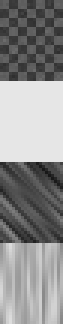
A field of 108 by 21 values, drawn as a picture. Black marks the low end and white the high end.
The table splits into 4 rows of 1 panel. Panel 1,1: low, checkered. Panel 2,1: very high, flat. Panel 3,1: low, slanting down to the right. Panel 4,1: high, streaked downward.
